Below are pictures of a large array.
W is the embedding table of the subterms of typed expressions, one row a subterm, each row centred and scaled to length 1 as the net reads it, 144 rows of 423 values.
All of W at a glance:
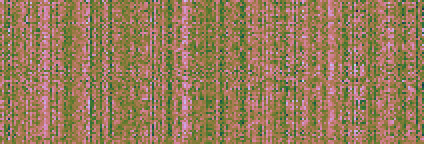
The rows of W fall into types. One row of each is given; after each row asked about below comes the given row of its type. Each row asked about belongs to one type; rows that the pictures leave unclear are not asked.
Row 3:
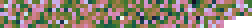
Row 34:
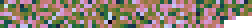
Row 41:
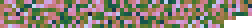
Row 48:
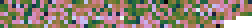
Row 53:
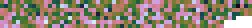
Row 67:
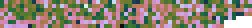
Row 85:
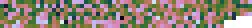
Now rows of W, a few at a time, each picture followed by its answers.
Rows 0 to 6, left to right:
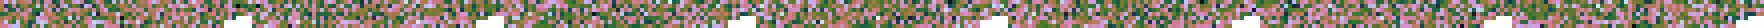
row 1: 85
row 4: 3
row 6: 67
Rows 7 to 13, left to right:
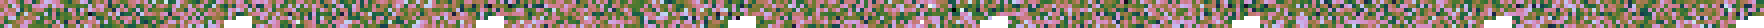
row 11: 34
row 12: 85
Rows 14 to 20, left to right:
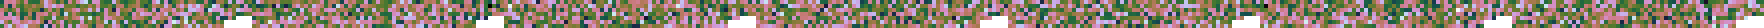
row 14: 67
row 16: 3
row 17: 41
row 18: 41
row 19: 48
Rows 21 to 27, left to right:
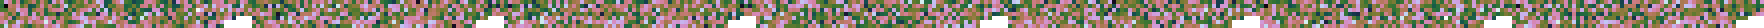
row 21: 48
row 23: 85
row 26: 53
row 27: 85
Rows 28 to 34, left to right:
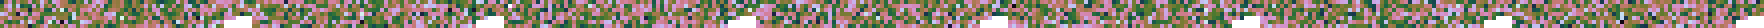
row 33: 67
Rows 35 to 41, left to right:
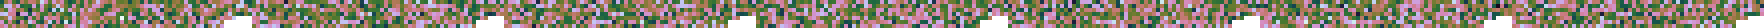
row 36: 67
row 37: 41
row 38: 34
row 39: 85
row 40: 53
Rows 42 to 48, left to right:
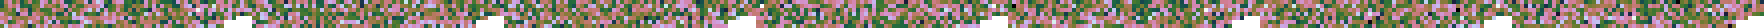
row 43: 85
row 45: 67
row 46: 48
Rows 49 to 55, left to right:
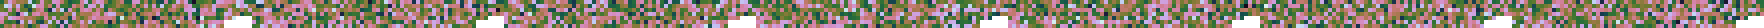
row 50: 34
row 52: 67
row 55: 34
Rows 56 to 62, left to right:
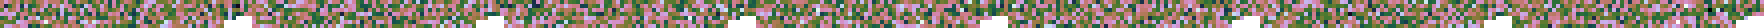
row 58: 53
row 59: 53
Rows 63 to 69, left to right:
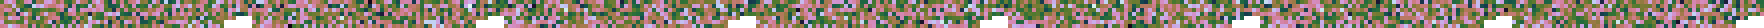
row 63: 41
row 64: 41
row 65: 53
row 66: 41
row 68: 34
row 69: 34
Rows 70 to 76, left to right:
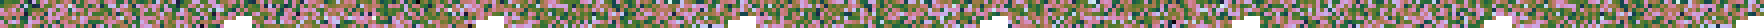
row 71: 48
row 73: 67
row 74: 48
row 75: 34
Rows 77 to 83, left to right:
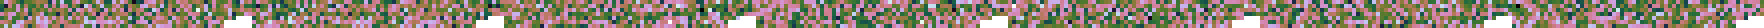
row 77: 85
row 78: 85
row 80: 3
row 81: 3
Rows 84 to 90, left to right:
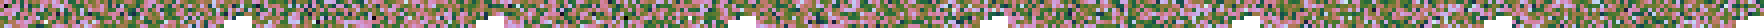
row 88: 67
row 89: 67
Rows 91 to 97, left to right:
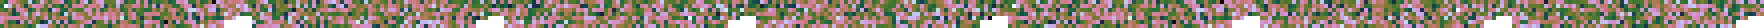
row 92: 85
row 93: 53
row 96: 53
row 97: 67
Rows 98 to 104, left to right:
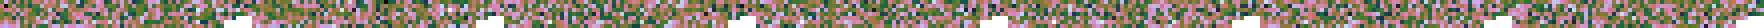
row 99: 67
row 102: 53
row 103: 41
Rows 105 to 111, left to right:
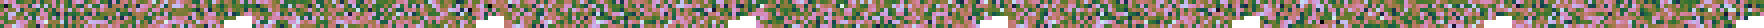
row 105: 85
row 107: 41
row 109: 41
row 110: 3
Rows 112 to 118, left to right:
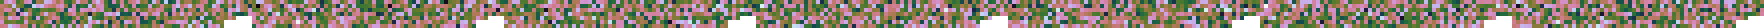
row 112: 41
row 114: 41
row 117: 3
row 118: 41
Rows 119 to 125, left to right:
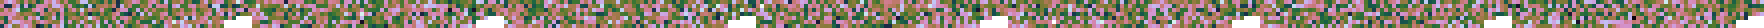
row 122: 3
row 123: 53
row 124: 41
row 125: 85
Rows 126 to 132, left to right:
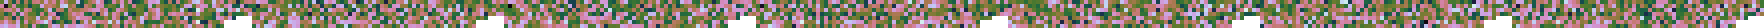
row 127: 85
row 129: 85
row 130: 53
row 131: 48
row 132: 3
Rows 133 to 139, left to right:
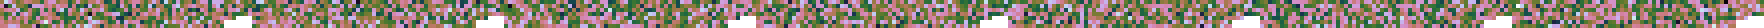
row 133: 41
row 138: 53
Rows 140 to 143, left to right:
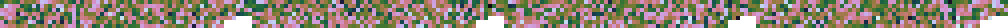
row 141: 34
